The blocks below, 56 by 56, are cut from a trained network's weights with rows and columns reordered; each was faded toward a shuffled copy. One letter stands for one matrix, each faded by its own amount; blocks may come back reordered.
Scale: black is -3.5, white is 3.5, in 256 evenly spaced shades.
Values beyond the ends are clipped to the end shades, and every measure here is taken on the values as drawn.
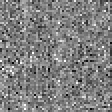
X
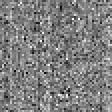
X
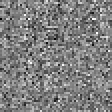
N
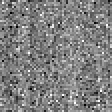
X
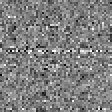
N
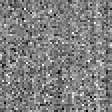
X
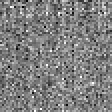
X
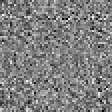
N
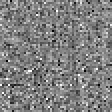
X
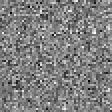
N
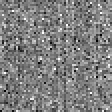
X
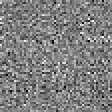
N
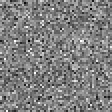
N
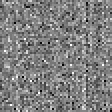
X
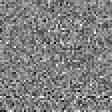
N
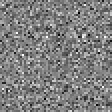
N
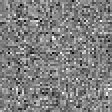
N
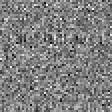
N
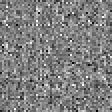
X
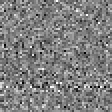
N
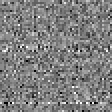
N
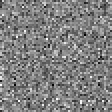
N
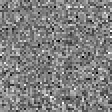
N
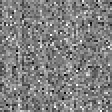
X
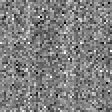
X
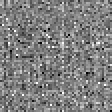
X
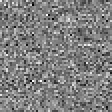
N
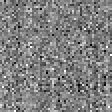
X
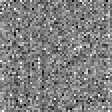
X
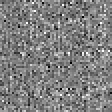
X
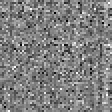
X
